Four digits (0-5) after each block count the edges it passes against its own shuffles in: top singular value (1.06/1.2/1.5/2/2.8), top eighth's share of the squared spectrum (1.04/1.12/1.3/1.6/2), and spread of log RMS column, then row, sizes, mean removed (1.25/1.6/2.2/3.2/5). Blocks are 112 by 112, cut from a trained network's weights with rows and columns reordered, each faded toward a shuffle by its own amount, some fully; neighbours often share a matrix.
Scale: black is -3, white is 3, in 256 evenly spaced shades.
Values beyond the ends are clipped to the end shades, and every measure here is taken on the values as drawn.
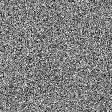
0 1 0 0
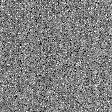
1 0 0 0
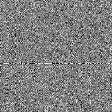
4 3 3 2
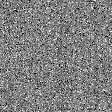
1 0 0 1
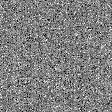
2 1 0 1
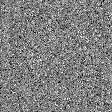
0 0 0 0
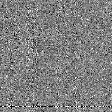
4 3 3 2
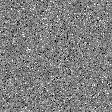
0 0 0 0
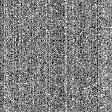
4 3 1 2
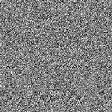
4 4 1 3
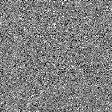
3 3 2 2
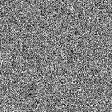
3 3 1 1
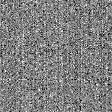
3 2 0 2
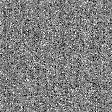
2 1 0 0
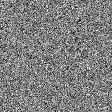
0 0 0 0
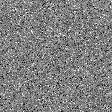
1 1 0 0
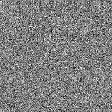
3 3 1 2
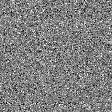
2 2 0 1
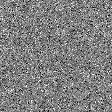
1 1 0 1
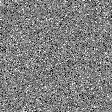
0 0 0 0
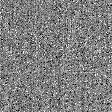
2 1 0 0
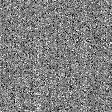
2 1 0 0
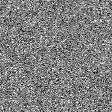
2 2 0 2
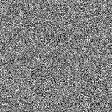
3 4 1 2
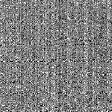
3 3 1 3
